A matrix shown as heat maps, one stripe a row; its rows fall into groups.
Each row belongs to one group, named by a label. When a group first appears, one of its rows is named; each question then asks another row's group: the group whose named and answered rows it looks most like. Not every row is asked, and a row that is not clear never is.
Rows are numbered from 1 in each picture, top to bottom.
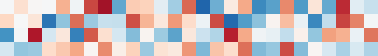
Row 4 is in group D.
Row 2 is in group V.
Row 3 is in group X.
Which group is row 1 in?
D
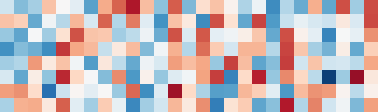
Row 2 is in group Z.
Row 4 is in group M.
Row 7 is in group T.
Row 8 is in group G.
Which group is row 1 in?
Z
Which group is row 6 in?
M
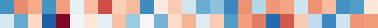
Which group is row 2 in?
M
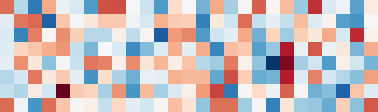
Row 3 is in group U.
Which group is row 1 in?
Z
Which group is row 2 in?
T
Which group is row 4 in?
G
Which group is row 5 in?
D
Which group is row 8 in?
Z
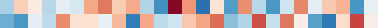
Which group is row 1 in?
T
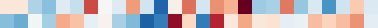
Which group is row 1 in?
D
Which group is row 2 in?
U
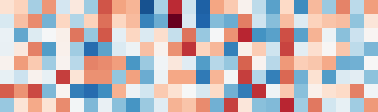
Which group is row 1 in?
Z
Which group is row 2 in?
T
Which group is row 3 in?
D
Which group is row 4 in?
V
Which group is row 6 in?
D
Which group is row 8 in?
G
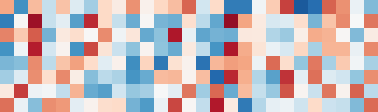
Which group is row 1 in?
V
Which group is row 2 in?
X
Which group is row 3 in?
T
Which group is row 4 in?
X
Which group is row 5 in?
U
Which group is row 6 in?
G
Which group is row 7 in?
V
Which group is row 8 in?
Z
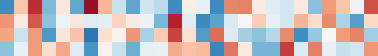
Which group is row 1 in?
X
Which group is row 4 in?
G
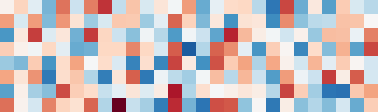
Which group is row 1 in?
D
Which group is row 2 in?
V
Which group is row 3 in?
X
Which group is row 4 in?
Z
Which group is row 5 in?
U
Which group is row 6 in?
V
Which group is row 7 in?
M
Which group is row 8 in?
Z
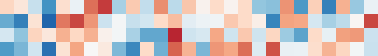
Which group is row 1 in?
D
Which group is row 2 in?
M
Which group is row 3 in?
U
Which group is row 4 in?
U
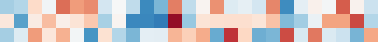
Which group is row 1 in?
U
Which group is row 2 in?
U
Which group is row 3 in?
G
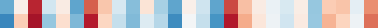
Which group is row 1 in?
X
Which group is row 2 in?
X
